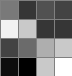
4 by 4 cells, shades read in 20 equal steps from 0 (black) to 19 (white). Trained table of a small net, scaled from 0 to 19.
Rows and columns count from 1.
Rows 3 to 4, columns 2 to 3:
8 13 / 0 15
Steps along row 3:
up up up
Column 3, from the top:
6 4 13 15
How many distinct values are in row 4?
4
